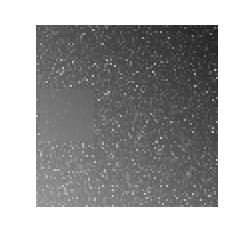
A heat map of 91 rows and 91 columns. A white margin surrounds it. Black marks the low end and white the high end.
The top right is the ninth with the lowest average. The middle left is the calmest part. Values rise toward the bottom left. Fine speckle covers the field. An odd patch, calmer than its surroundings, sits in the middle left.
